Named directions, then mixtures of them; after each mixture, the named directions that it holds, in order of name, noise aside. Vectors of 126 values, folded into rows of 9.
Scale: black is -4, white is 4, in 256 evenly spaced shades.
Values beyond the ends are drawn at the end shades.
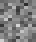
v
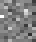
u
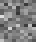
u, v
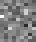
u, v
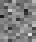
u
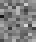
u, v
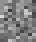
u, v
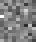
u, v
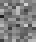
u, v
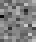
u, v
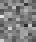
u, v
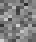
v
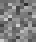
v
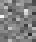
u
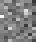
u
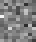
u, v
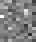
u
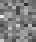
u, v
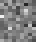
u, v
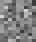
u, v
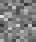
u, v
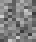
u, v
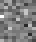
u, v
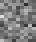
u, v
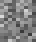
u, v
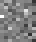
u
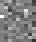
u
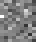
u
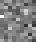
u, v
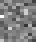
u, v
